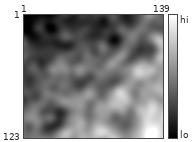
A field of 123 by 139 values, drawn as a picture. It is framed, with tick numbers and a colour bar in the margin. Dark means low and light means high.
No row or column stands out. The ninth with the lowest average is the top left. The ninth with the highest average is the bottom right. Values rise toward the bottom right. The field is smooth, with broad soft blobs.
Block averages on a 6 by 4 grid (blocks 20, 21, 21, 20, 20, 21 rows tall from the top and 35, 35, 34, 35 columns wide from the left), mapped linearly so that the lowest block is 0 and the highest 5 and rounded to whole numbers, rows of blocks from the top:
0112 / 1122 / 2334 / 2234 / 2344 / 2445
